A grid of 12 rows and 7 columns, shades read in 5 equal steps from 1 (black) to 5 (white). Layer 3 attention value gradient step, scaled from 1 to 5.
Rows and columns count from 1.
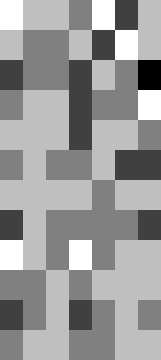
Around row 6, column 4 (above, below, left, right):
2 4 3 4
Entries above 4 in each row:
2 1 0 1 0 0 0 0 2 0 0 0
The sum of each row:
27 25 18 24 25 21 27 20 28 25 21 25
